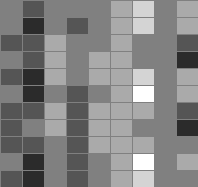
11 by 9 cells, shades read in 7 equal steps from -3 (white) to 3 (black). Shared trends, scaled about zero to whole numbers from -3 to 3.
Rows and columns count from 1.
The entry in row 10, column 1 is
0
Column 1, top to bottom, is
0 0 1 0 1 0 1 1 1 0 1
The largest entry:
2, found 7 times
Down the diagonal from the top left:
0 2 -1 0 -1 -1 -1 0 0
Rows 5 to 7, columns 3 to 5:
-1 0 -1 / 0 1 0 / -1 1 -1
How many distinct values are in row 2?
5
